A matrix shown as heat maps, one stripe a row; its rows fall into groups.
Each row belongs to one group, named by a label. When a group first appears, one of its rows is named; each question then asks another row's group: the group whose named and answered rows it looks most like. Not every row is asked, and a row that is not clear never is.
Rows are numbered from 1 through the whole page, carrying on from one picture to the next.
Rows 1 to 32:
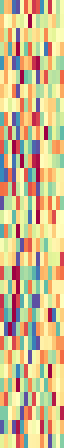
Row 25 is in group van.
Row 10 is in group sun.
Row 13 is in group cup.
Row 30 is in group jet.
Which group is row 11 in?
van
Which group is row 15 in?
cup
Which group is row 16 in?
cup
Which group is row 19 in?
jet
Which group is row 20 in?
van
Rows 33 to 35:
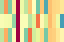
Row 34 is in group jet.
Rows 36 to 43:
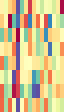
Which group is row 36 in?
jet
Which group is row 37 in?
sun
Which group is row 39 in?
jet
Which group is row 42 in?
van
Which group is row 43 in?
sun
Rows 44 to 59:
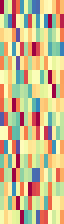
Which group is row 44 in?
van
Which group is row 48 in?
sun
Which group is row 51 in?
van
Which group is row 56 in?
van
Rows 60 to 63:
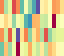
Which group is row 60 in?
van
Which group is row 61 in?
cup
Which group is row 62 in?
sun
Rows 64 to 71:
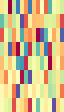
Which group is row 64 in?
sun
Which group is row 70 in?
jet
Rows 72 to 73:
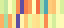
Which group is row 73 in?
sun
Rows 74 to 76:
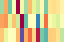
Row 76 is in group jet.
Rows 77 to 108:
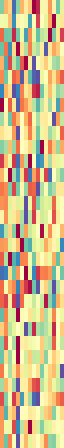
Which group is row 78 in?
cup
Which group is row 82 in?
van
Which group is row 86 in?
jet
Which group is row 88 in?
jet
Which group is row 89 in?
sun
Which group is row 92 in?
cup
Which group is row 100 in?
cup
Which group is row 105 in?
van
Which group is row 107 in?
jet
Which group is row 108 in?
sun
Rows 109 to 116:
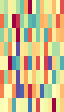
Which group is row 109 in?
jet
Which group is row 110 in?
van
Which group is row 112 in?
sun
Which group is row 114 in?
sun
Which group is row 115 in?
jet
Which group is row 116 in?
cup
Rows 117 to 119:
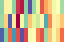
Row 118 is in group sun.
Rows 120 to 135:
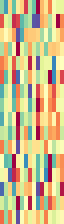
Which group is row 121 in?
van
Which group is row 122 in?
jet
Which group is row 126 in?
cup
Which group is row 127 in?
cup
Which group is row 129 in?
cup
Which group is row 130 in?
sun
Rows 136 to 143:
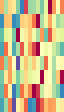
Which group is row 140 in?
sun
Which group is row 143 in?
cup
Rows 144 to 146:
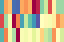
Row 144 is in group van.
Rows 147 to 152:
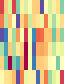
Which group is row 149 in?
cup
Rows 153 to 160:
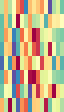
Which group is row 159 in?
cup
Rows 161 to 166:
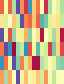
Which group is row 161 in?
sun
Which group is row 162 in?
jet
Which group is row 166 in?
sun
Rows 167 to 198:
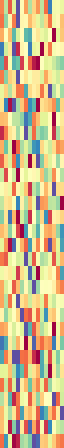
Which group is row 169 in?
cup
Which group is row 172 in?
sun
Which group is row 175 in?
cup
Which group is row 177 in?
van
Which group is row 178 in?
jet
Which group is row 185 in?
cup
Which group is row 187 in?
van
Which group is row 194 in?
sun
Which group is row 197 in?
sun
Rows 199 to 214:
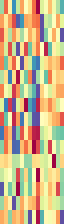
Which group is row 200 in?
jet
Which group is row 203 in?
van
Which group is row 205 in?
van
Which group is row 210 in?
cup
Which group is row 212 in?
cup
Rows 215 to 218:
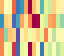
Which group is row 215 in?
jet
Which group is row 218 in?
jet
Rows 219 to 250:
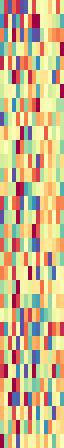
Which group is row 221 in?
van
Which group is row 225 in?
jet
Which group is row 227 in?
cup
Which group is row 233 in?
van
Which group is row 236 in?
van
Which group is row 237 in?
sun
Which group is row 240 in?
van
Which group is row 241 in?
jet
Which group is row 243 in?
sun
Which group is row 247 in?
sun
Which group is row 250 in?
sun
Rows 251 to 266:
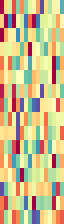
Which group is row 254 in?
jet
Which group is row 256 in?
cup
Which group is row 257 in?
jet
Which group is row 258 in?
van
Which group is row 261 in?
van
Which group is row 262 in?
cup
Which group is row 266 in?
van
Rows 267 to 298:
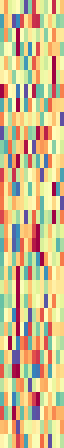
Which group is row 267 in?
cup
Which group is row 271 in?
cup
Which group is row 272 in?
cup
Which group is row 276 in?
cup
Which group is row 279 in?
jet
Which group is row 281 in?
jet
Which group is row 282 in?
cup
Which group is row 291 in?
sun
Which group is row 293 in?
van
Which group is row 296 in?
van
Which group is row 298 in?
van
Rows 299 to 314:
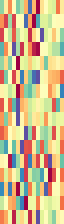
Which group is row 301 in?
jet
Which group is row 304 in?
van
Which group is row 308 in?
cup
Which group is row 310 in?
sun
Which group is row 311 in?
van
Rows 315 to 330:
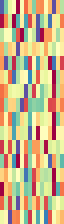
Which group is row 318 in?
sun
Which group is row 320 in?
cup
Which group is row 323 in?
cup
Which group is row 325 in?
sun
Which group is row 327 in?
cup
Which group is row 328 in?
cup
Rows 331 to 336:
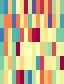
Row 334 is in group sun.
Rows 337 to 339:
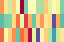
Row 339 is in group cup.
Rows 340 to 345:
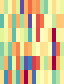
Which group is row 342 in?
cup
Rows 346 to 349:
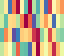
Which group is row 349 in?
cup
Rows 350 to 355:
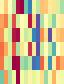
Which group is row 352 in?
van
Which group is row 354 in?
van
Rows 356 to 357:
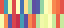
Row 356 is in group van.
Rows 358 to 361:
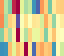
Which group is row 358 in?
van
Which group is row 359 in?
sun
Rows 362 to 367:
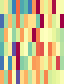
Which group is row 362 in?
cup
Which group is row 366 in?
cup
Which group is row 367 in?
sun
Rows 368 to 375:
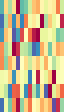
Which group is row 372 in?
sun
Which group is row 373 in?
cup
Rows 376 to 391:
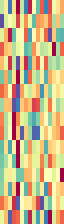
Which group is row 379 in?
cup
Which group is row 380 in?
sun
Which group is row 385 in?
van
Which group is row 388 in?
jet
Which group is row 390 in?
jet
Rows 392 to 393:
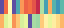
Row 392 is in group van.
